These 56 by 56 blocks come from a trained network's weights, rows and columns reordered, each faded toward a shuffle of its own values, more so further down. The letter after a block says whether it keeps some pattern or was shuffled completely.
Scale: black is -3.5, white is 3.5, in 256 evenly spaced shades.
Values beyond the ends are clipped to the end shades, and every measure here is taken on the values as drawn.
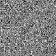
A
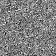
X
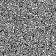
X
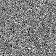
X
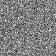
X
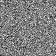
X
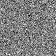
X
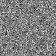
A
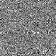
A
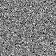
X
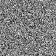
A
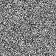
X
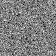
X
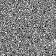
A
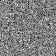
X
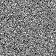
X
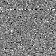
A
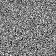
X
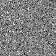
X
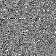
A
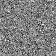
X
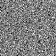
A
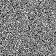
X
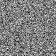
X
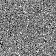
X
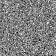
X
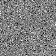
A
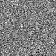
A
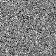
A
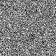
X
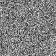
A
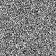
A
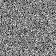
X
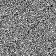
X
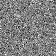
X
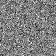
X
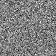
X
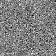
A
